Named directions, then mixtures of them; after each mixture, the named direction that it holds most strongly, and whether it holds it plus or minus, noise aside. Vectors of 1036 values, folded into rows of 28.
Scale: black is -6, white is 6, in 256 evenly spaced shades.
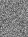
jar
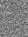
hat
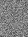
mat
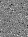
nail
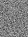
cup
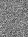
mat, plus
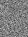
cup, minus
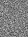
cup, minus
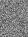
jar, plus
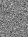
hat, minus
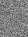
nail, minus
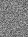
hat, minus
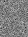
jar, minus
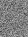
mat, minus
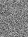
mat, minus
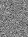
hat, plus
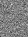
hat, minus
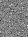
nail, minus
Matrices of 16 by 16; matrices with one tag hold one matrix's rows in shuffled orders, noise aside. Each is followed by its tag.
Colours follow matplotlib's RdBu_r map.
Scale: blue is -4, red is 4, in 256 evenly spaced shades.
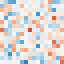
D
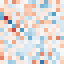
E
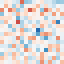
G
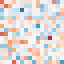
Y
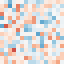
E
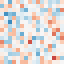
D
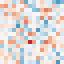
G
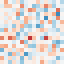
G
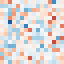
D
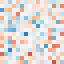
D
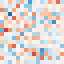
E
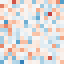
Y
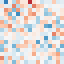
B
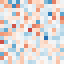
B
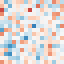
D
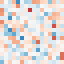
D
